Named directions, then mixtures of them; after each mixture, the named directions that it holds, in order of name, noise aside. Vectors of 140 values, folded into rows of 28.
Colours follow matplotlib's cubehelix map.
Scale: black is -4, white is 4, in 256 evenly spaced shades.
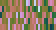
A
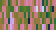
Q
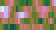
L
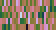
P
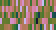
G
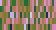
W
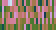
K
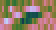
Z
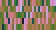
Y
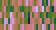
Q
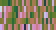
K, L, W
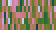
K, Y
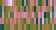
K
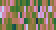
A, L, P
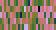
A, P, Y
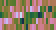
A, P, Z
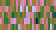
G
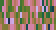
P, Q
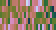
A, G, Q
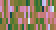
A, Q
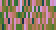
Y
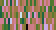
P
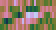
Z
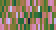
A, Z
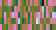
G, Y
